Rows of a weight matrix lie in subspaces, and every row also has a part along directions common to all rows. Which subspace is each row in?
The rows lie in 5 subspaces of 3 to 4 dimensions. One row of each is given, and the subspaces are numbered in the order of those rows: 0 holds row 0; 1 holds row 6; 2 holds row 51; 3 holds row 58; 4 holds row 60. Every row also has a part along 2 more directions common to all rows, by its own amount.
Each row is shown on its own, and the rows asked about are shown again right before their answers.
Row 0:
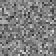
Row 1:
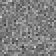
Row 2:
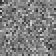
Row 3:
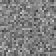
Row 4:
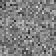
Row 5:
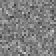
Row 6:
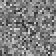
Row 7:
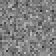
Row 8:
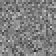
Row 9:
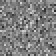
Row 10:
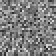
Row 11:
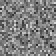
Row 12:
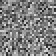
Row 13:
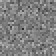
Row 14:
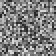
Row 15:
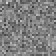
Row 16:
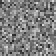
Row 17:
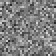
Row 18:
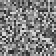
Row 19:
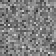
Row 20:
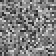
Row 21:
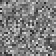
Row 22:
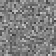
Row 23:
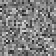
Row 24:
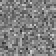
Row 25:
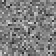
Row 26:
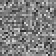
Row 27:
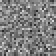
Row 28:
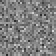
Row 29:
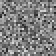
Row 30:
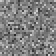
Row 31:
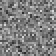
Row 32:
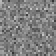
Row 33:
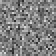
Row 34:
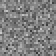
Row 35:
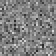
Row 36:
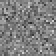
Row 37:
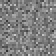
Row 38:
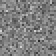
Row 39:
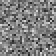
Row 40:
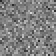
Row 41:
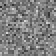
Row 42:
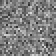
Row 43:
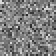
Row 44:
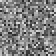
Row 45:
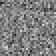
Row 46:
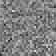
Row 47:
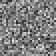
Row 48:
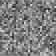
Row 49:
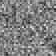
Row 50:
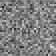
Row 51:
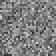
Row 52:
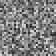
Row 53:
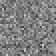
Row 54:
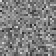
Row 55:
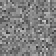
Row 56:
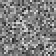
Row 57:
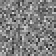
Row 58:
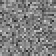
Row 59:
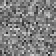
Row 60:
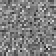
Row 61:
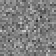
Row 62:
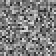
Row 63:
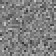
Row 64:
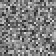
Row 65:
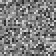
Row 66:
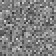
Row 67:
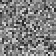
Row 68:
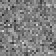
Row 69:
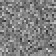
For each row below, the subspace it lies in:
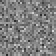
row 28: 0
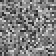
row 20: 3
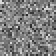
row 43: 4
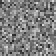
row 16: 4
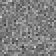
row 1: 2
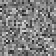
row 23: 1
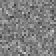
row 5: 0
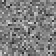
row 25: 1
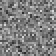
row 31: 0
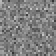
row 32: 4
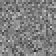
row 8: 3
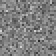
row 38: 3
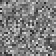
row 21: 2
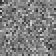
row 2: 1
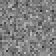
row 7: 0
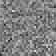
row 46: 3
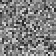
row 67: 2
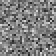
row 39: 0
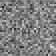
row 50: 3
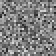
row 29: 2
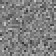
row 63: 2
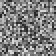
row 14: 2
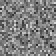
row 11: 3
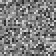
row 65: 2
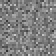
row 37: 0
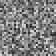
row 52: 3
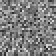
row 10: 4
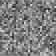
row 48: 0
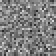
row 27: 4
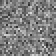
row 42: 1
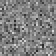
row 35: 0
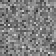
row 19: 0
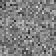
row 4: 1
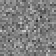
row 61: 3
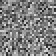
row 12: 4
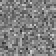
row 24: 4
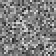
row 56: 2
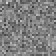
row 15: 2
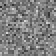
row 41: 1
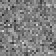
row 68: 0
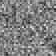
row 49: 0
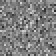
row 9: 3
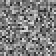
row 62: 3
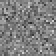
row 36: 0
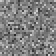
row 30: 1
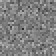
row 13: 1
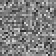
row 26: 0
